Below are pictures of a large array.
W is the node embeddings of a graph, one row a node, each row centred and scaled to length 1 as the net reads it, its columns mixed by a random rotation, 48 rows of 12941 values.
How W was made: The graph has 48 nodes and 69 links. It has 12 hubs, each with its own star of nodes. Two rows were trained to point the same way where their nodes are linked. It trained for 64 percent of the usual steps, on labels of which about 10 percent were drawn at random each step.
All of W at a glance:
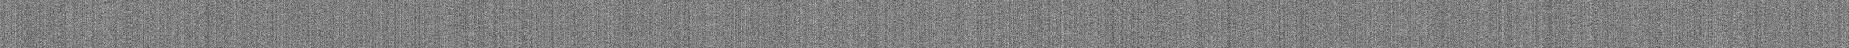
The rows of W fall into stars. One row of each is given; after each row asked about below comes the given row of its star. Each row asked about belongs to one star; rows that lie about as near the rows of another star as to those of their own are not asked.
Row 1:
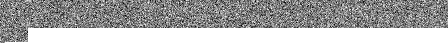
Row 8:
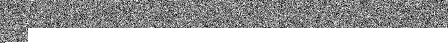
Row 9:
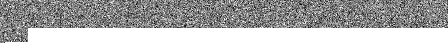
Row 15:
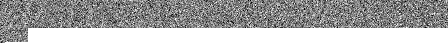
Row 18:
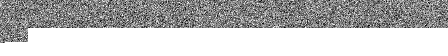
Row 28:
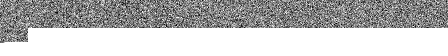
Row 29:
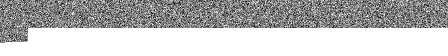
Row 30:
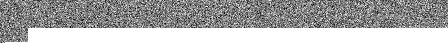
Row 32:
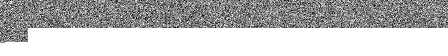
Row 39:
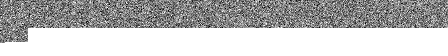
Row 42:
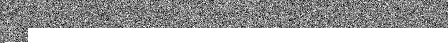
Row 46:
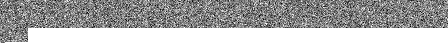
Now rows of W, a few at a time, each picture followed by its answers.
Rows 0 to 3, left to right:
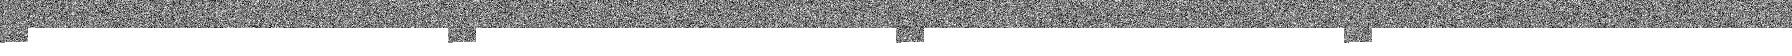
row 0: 29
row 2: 30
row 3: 42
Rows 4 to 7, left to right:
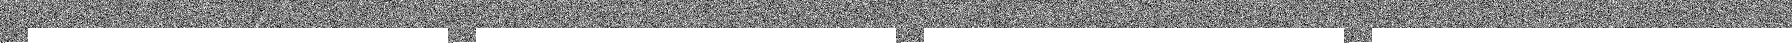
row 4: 15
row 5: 8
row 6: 42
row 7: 30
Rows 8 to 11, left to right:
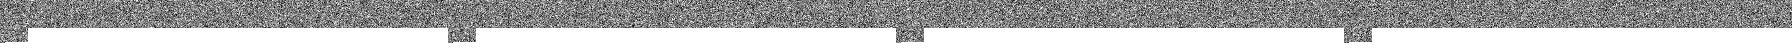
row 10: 28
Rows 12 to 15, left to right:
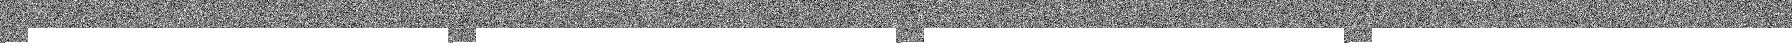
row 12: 9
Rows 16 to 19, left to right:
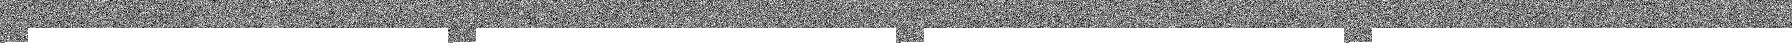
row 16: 18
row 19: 32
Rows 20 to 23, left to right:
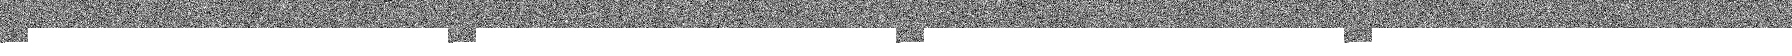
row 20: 15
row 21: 42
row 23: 15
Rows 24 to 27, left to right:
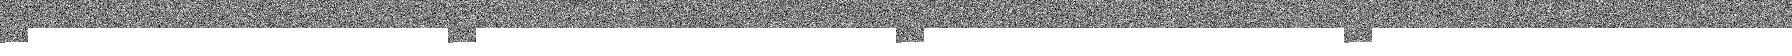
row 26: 30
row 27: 1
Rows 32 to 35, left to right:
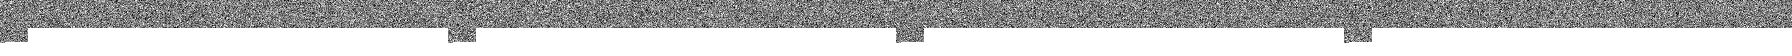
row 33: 18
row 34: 32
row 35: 18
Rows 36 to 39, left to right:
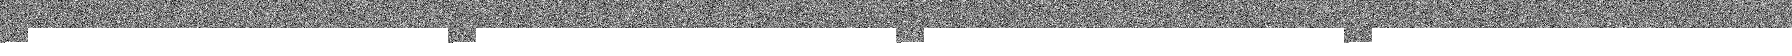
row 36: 42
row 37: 9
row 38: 46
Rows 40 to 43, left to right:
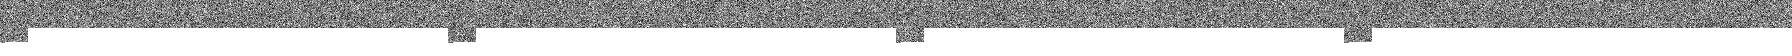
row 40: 1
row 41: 9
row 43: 15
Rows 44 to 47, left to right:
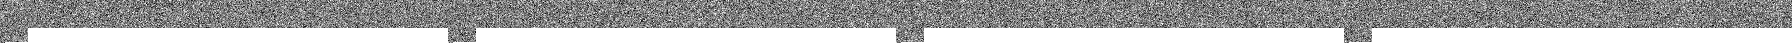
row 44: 9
